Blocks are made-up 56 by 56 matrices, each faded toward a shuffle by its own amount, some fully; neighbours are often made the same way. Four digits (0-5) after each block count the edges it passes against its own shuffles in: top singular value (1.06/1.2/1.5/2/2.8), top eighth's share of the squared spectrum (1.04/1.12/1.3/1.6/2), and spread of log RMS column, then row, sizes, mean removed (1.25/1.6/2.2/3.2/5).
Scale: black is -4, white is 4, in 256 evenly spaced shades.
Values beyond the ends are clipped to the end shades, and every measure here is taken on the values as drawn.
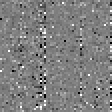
3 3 2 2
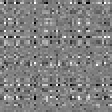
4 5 3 3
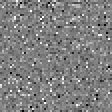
3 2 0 1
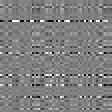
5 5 2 4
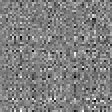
4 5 3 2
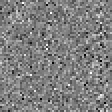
2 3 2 0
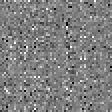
3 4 2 1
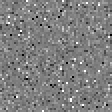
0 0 0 0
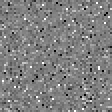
1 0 0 0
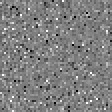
1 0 0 0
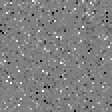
0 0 0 0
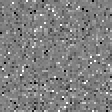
3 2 0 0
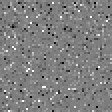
0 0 0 0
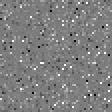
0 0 0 0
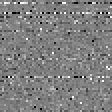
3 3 0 3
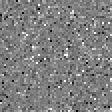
1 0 0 1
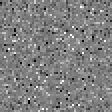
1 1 0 0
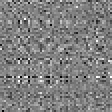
4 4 2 3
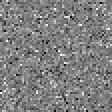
0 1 0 0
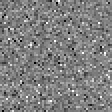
2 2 0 0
